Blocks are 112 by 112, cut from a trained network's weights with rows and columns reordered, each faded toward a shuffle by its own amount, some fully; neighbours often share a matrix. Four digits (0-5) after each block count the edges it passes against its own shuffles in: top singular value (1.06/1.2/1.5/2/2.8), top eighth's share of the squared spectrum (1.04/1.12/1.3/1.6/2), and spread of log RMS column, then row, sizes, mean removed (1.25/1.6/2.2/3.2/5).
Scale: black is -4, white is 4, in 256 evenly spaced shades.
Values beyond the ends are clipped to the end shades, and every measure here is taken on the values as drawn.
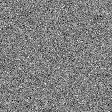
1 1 0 0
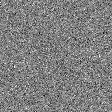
0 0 0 0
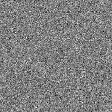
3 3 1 2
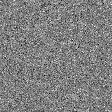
0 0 0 0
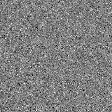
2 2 0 2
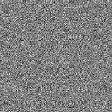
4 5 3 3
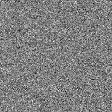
2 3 0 2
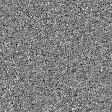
0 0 0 0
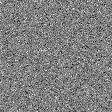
0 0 0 0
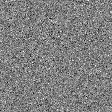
0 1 0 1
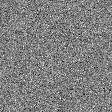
0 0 0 0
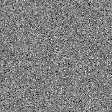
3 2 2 0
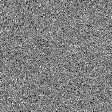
2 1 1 0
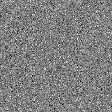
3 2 2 0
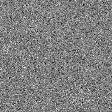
2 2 0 2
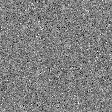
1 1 0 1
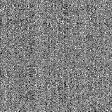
3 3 0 2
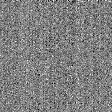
3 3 1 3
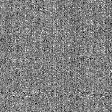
3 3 1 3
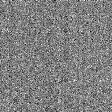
2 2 0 2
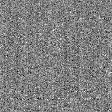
2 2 0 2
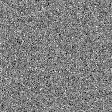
1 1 0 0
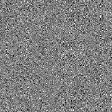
3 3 3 1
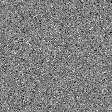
1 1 1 0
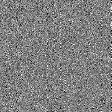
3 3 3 0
